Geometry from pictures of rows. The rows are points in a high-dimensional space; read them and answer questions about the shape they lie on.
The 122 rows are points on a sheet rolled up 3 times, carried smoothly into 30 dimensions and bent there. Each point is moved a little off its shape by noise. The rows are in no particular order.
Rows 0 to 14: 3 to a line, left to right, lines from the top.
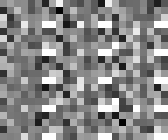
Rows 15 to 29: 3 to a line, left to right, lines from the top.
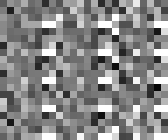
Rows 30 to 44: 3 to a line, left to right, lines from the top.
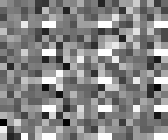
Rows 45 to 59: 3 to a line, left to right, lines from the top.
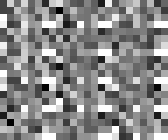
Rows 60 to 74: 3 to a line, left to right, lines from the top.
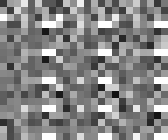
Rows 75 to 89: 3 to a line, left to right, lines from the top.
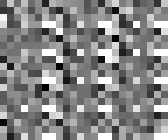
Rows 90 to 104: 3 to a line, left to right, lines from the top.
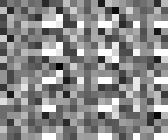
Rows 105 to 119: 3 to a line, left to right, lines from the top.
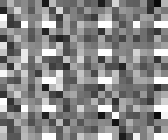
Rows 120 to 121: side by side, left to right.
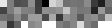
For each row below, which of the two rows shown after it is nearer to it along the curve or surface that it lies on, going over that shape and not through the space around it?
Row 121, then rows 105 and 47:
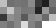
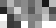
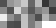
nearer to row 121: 105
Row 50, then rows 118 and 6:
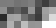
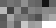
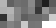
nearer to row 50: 6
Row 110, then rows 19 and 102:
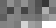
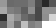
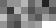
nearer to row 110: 102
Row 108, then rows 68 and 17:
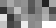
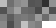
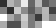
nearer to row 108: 68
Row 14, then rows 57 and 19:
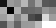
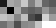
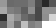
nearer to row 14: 57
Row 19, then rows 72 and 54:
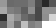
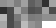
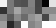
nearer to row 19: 54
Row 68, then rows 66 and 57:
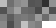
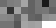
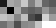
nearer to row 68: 66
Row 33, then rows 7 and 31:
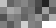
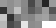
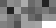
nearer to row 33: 7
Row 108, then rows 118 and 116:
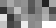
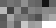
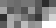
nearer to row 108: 118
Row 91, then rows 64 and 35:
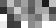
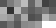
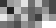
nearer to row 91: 35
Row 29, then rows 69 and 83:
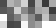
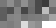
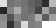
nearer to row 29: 83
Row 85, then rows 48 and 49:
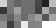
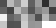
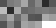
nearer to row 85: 49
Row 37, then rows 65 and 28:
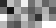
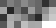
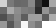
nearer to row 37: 65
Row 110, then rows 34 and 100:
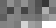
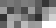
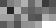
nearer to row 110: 100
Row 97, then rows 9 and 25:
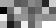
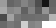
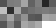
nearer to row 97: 9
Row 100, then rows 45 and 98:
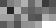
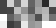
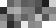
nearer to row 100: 45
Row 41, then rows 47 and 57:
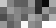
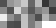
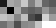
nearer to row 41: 57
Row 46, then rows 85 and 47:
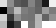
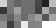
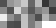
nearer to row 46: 85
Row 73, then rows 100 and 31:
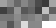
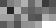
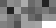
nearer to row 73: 31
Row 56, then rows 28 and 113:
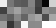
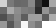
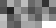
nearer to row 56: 28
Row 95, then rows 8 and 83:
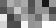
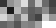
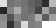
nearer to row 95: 83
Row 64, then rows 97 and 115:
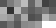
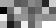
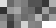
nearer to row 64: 115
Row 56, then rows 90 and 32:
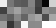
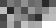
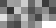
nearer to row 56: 90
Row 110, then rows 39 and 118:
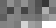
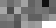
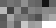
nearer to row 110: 39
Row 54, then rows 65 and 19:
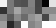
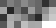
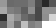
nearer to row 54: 19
